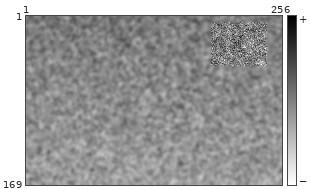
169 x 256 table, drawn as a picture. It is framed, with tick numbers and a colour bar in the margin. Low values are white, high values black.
No regular stripes run through it. Values rise toward the top. Values change most from cell to cell in the top right. No row or column stands out. In the top right lies a patch that is rougher than the rest.
